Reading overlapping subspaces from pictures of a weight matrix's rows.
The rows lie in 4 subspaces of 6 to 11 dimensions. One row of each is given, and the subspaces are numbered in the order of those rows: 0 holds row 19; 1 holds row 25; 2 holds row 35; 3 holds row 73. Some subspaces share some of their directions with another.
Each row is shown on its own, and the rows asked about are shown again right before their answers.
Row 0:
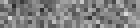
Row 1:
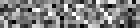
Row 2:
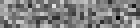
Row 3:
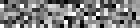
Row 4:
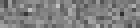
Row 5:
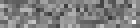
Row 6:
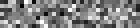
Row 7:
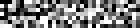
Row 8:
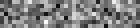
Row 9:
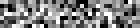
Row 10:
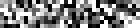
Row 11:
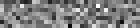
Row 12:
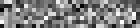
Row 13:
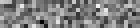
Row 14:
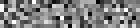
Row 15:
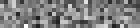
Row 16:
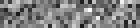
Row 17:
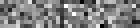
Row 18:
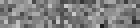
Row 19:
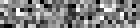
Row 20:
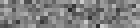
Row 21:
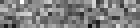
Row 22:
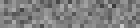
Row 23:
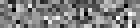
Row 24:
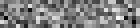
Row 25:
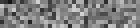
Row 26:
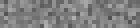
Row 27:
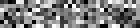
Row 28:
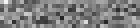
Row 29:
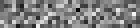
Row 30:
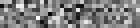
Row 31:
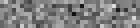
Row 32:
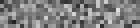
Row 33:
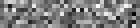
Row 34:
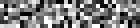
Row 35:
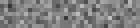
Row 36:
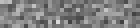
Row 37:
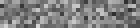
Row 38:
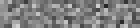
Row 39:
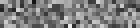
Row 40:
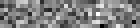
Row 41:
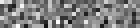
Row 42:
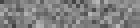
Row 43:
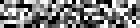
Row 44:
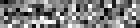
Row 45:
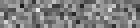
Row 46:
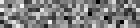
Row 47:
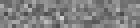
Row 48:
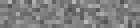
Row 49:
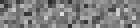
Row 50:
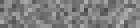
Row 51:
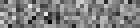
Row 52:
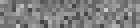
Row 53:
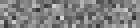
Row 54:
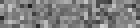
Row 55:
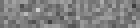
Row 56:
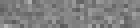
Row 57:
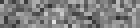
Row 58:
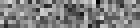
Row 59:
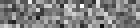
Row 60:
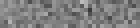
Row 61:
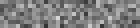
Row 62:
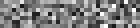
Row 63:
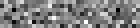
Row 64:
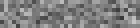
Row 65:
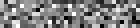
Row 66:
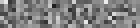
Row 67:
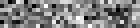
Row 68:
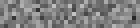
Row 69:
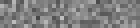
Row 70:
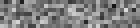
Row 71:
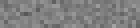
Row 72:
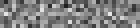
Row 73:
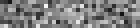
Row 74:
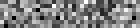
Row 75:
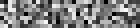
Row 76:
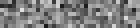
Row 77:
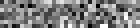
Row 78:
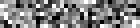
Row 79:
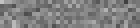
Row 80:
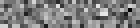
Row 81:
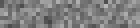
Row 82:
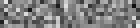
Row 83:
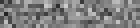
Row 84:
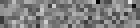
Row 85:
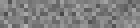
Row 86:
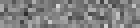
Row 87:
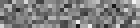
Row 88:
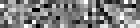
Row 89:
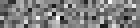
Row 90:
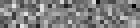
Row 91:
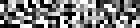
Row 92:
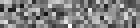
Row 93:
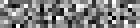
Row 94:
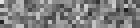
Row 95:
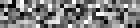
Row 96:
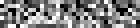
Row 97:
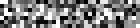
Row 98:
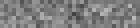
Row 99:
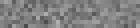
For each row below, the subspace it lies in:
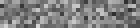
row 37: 1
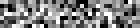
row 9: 2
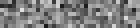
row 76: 2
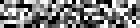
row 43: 2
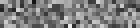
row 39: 1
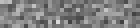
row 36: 3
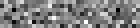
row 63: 1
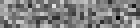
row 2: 0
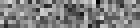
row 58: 1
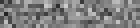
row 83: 2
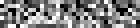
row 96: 2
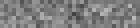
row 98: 3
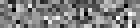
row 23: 0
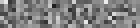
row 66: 2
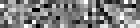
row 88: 1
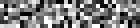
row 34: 2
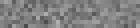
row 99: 2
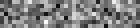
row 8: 2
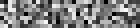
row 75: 2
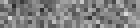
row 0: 1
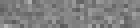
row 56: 1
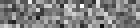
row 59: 1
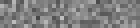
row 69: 2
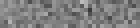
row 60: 2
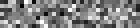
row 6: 3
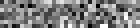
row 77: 2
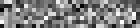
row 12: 1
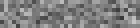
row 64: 0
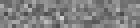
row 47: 2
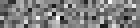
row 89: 1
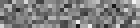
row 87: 1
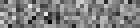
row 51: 2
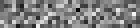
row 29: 1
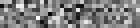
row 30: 0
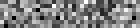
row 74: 3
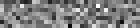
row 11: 1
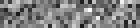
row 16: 2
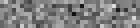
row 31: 3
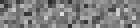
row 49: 1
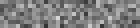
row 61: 0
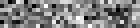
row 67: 3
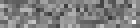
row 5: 0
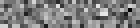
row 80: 1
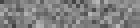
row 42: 1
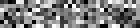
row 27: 1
